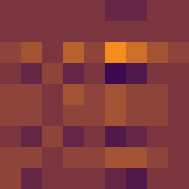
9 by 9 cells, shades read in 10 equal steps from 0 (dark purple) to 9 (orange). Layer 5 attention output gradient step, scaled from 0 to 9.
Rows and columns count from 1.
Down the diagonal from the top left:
3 3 3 2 4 5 2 4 3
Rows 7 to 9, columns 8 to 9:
3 3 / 4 3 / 3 3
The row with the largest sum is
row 3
